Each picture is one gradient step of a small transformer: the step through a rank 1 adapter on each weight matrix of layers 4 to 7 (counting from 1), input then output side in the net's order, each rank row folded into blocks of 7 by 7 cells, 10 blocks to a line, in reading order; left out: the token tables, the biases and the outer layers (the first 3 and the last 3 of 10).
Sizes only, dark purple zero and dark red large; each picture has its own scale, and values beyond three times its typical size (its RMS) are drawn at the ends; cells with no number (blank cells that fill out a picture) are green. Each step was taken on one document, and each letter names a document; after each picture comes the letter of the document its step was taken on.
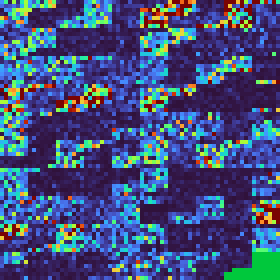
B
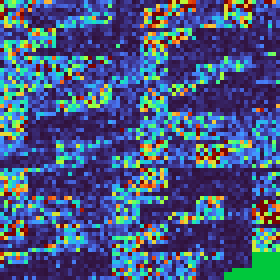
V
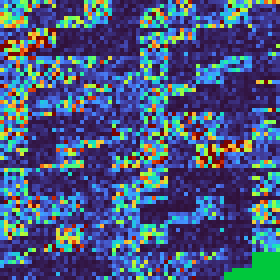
V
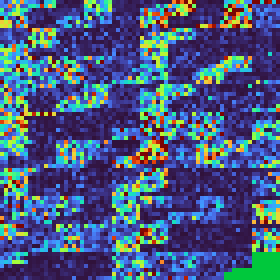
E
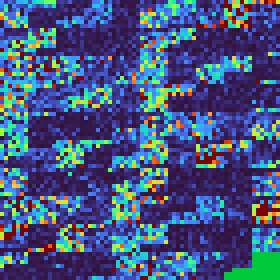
V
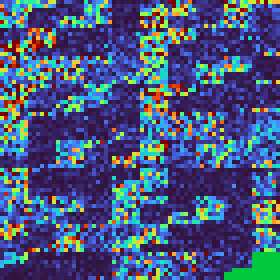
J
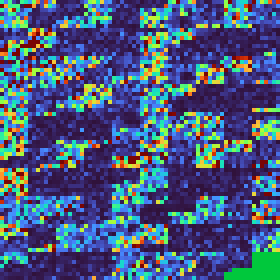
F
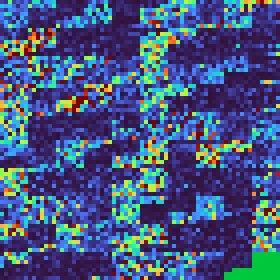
V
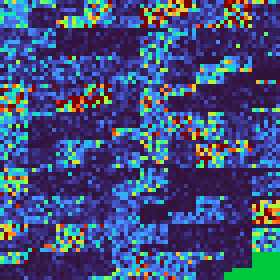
B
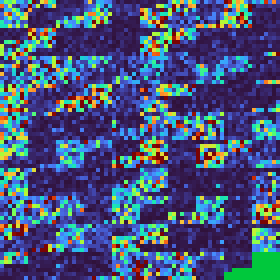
F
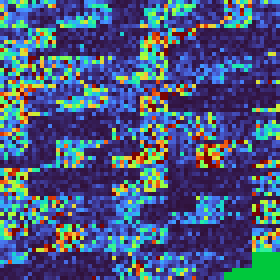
F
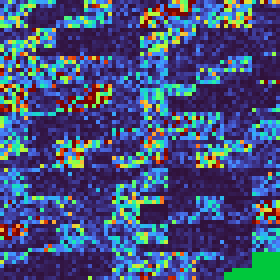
B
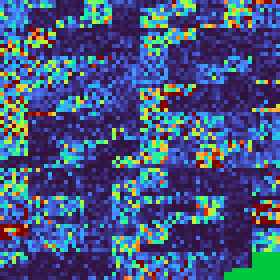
E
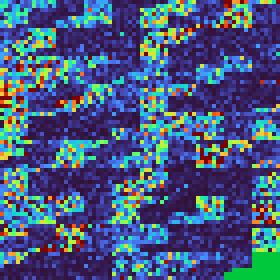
V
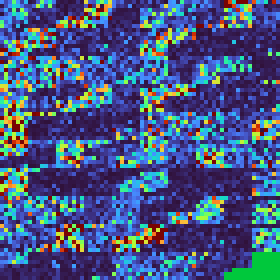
J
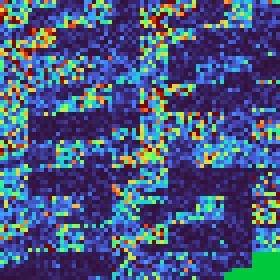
J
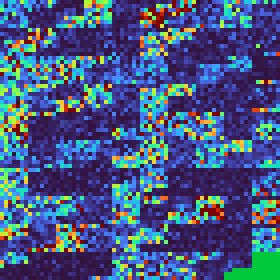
J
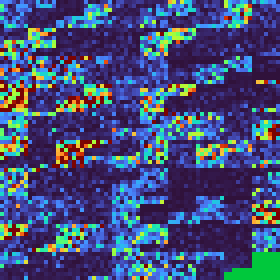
B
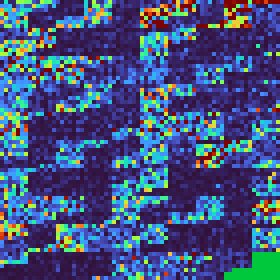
J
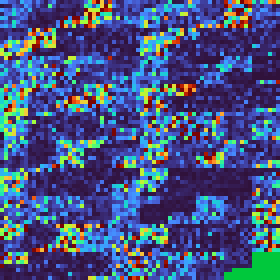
B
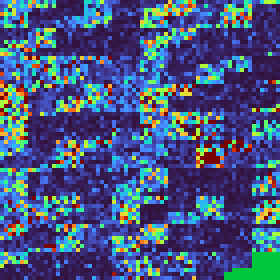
V
